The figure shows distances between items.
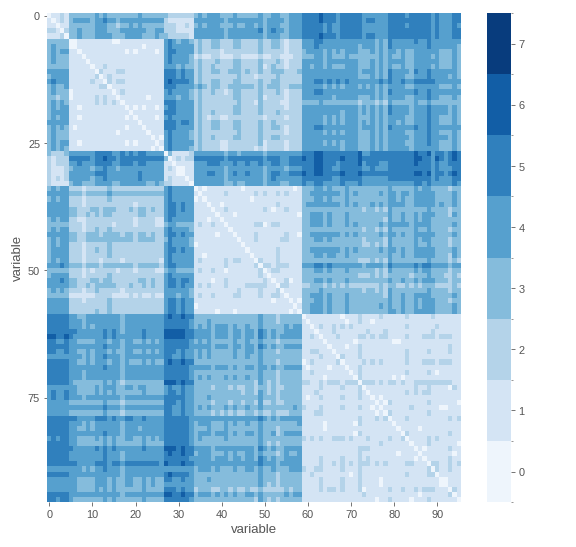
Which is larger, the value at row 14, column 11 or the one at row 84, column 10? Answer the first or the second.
the second
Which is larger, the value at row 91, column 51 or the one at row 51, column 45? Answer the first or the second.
the first
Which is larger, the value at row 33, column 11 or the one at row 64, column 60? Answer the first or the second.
the first
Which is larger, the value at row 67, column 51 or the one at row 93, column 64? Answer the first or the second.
the first
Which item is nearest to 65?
69
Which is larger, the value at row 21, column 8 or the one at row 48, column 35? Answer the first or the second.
the second
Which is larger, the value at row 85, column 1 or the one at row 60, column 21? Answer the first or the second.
the first
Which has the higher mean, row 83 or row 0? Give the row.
0
